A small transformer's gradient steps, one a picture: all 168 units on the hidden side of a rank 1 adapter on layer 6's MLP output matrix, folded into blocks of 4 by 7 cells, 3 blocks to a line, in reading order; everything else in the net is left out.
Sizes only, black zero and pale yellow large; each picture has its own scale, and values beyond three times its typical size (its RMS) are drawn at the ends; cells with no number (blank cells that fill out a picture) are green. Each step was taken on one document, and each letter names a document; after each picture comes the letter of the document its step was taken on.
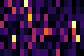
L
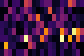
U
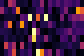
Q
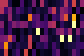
U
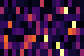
Q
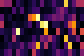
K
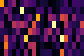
U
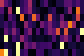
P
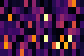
Q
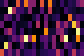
K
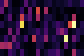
L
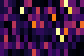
P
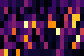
P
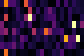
L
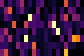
P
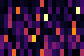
Q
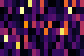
P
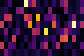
L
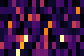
Q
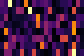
K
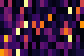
P
